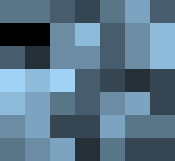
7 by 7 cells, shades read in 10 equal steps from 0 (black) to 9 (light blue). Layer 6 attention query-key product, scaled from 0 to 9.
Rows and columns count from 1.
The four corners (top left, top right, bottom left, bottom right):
5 4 5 3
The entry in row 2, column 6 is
6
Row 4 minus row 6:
3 1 6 1 -4 -3 -2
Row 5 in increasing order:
3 4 5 6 7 7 8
